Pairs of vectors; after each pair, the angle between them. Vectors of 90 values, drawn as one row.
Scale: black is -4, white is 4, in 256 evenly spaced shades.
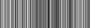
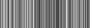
partly aligned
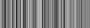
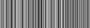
partly opposed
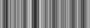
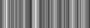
nearly opposite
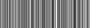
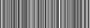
orthogonal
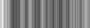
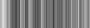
nearly parallel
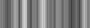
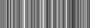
partly aligned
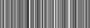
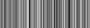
nearly opposite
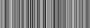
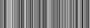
partly aligned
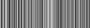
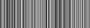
orthogonal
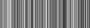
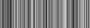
nearly opposite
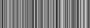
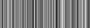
nearly parallel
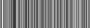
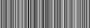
partly aligned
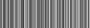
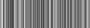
partly aligned
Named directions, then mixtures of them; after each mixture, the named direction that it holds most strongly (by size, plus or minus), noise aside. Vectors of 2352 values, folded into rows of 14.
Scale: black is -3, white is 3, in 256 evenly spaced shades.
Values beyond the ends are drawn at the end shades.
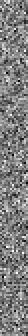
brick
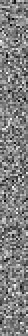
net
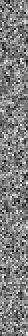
brick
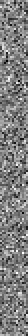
brick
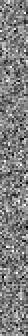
brick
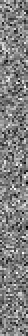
brick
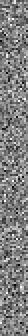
net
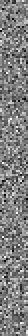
net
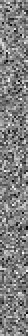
brick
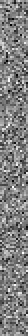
net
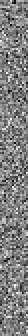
net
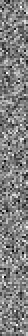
brick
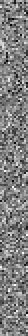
net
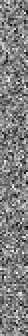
brick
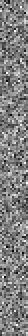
brick
